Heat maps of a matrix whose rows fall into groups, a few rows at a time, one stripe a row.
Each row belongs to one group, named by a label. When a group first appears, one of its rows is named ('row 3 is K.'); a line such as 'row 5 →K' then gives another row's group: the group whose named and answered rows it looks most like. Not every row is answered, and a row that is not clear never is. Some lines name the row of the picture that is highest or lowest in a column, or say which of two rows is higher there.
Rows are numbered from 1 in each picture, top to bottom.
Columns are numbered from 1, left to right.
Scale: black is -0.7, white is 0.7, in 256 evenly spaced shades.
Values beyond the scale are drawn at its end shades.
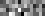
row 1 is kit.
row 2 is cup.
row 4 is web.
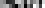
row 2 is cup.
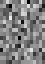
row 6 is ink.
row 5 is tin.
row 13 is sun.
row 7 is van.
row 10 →kit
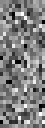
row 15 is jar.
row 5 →van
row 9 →ink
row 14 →van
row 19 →sun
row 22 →van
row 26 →ink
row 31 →jar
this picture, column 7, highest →30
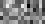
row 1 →web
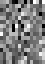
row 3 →kit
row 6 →kit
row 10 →kit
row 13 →jar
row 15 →van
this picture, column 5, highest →9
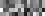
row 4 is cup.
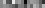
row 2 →cup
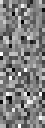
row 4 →van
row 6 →ink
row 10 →sun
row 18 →van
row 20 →tin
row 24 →web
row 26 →sun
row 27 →ink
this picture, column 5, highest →28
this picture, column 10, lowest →24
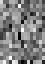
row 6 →ink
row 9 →kit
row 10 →kit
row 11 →ink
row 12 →web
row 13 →cup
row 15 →tin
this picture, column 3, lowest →2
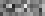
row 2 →van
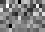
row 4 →cup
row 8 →tin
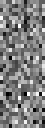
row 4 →cup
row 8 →cup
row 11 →tin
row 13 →tin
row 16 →cup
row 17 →van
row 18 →jar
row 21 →sun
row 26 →jar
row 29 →jar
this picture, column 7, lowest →27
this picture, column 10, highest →24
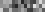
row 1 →ink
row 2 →cup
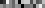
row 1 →kit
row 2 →ink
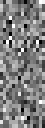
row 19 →jar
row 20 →kit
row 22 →van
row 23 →sun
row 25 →sun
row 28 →ink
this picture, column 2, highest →28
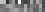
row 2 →web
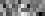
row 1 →kit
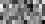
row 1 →cup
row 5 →jar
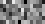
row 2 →sun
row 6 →kit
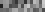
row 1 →cup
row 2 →jar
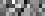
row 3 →web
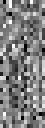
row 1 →tin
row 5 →van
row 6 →tin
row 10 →web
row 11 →cup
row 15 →sun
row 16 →jar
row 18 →cup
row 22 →cup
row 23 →sun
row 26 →jar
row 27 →cup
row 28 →ink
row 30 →ink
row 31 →van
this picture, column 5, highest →12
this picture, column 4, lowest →4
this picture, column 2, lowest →1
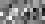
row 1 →cup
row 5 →tin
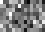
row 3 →web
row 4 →tin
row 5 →tin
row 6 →cup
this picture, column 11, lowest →7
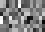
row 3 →kit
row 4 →jar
